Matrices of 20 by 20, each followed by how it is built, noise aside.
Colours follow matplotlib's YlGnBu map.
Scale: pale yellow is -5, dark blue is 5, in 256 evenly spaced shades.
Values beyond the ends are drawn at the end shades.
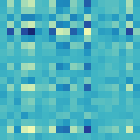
low rank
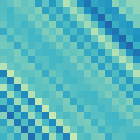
Toeplitz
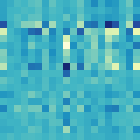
low rank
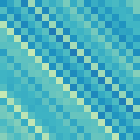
Toeplitz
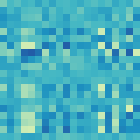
low rank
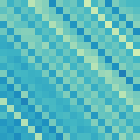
Toeplitz
